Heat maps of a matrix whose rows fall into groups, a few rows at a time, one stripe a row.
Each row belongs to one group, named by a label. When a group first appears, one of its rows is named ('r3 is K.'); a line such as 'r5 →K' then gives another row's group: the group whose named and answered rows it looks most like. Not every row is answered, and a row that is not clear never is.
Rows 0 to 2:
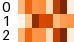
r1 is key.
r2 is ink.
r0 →ink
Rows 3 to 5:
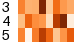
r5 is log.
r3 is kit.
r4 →ink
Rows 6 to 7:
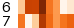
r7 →log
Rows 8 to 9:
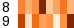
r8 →kit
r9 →log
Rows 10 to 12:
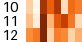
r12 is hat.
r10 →key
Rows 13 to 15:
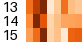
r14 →hat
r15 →hat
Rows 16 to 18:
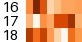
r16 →hat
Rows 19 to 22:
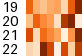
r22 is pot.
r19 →log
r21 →log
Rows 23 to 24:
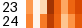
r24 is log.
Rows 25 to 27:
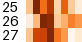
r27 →kit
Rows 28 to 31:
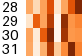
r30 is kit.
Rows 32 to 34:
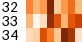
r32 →kit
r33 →log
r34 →ink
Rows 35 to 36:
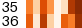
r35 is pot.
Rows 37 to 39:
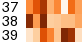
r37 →hat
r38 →hat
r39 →ink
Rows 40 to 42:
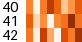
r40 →log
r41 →ink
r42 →pot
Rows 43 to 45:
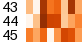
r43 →key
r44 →key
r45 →ink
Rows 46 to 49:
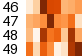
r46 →key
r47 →kit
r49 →pot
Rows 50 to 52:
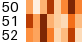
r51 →hat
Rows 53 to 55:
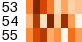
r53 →hat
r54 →kit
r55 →hat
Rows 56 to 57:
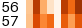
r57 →pot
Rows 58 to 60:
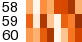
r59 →pot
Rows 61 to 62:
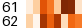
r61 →ink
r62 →key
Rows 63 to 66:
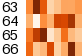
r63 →hat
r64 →ink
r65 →hat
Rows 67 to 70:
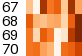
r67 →key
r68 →log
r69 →pot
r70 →pot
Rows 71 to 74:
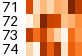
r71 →log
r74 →key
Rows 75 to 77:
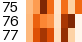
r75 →pot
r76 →ink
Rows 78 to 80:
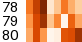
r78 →hat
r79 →hat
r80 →pot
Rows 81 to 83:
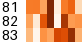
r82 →kit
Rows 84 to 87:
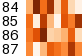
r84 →kit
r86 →hat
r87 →log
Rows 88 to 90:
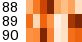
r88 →kit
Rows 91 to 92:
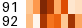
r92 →key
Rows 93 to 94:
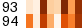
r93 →pot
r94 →pot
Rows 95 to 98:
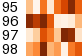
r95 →ink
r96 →hat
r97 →ink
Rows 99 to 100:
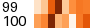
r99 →kit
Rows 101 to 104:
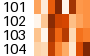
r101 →kit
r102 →key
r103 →key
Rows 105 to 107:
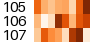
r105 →log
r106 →log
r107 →ink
